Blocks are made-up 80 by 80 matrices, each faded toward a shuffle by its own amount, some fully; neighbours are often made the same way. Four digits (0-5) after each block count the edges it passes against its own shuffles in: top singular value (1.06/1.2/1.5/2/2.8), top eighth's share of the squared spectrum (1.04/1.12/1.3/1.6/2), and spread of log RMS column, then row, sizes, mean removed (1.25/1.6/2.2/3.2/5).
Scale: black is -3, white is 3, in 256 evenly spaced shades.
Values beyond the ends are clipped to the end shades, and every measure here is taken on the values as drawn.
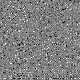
3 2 0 1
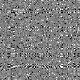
4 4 2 3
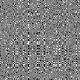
5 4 3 3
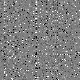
4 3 2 1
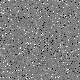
0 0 0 0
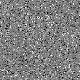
3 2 0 1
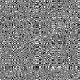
5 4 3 3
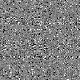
4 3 2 2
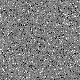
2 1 0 0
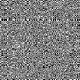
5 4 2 3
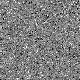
2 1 0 0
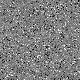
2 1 0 0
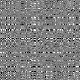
5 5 3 4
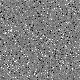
0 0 0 0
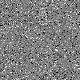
2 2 0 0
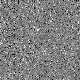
3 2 1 1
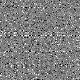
4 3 1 2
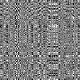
5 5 4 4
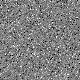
0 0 0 0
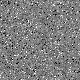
1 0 0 0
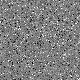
0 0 0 0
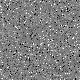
0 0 0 0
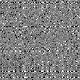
4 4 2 3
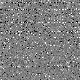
4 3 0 2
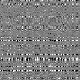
5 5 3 4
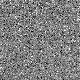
2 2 0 0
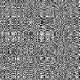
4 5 3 3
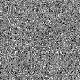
3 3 1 1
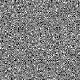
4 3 2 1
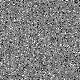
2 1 0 0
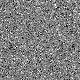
0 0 0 0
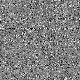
1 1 0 2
